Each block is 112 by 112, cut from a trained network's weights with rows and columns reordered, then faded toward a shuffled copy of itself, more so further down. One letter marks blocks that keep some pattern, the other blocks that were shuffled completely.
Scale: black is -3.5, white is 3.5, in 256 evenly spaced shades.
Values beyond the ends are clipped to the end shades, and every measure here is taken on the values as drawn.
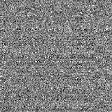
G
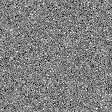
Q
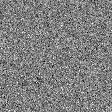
Q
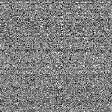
G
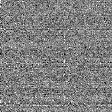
G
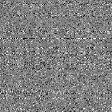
G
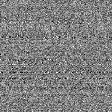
G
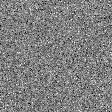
Q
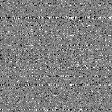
G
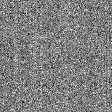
G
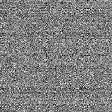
G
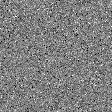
Q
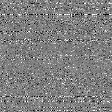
G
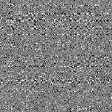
G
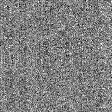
G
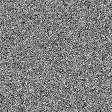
Q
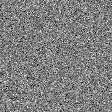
Q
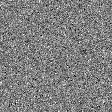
Q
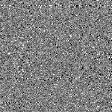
G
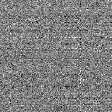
G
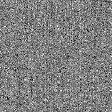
G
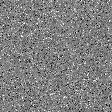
Q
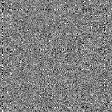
G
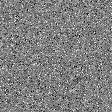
Q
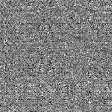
G
